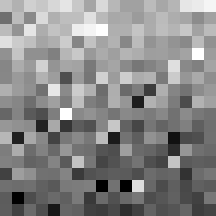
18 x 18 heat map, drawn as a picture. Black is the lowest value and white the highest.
Grain: fine. Stripes: none. Slope: up to the top. Histogram: bell-shaped.
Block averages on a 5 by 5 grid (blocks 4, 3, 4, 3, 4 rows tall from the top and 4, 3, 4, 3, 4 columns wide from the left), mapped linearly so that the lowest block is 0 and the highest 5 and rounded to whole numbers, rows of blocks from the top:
5 5 5 4 4
4 3 4 3 4
2 3 3 2 2
2 2 1 1 1
1 1 0 1 1
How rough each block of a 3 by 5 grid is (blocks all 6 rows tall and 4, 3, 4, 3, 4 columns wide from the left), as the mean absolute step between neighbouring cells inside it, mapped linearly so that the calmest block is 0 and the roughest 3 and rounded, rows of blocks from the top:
1 1 1 0 1
1 3 2 2 1
1 1 1 1 1
